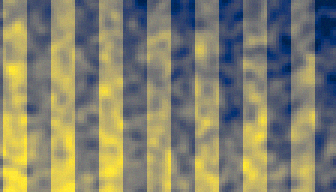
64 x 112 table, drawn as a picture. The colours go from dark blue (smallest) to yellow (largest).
Lone odd cells: none. Ninth with the highest average: bottom left. Stripes: upright, repeating 7 times. Slope: up to the bottom left. Ninth with the lowest average: top right.
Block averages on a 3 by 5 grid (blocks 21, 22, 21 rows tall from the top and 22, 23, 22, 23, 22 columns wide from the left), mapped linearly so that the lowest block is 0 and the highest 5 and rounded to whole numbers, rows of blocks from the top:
32110 | 43221 | 54342
